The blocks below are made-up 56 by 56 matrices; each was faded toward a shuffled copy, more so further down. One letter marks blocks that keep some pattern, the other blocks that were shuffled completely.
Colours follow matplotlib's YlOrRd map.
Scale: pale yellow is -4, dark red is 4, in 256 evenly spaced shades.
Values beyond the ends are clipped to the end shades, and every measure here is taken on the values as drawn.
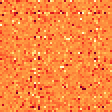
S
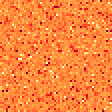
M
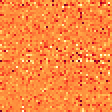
S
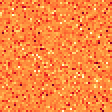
M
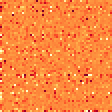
S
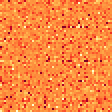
S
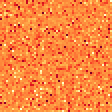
M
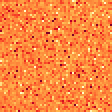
M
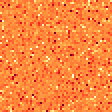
M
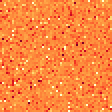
M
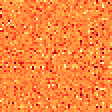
S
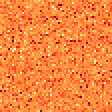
M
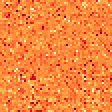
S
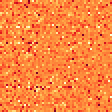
S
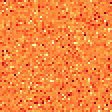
M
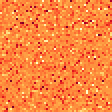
M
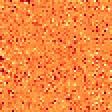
S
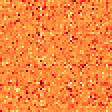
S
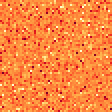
M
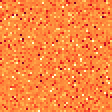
M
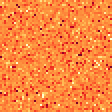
M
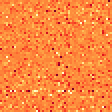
S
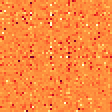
S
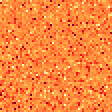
M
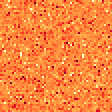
M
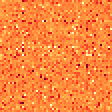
S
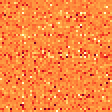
S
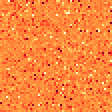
M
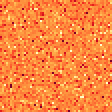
M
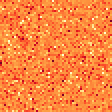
M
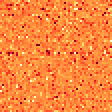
S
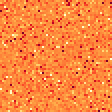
M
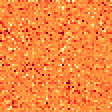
S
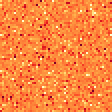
M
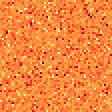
M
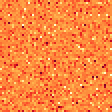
M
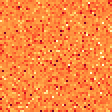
M
